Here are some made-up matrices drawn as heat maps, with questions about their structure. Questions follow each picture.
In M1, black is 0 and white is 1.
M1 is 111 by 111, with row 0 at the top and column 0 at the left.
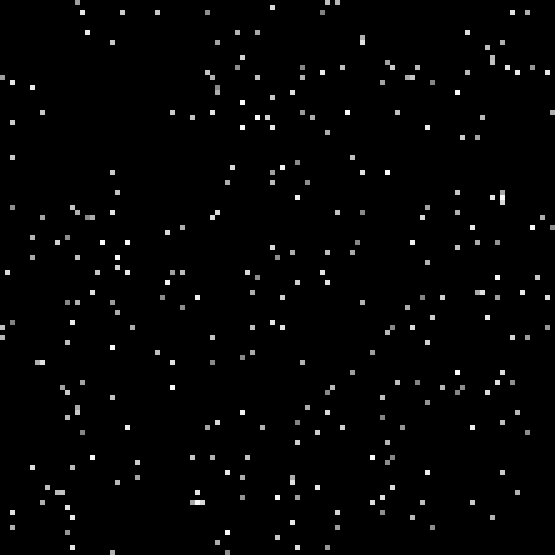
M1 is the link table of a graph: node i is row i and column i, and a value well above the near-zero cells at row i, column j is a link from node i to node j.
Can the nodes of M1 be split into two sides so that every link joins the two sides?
no
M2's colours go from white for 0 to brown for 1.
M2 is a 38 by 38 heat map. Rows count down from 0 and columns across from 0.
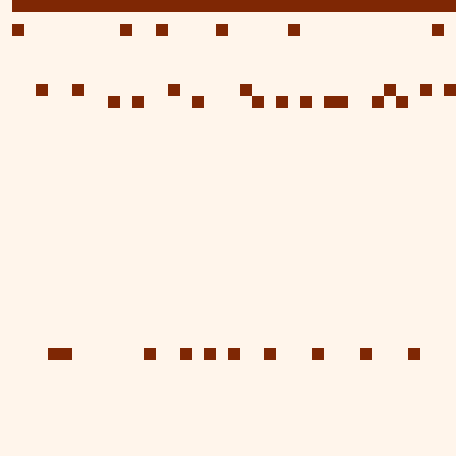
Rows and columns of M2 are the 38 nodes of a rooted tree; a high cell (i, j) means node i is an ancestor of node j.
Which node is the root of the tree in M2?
0
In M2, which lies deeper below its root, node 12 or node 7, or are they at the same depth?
node 12
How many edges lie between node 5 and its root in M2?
2
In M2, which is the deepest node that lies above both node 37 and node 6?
7
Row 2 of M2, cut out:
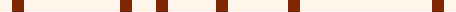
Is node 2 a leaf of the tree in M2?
no
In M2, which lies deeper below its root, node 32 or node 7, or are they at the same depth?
node 32
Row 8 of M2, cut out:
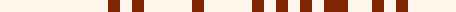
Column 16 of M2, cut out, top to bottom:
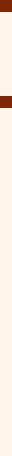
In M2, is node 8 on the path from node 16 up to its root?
yes
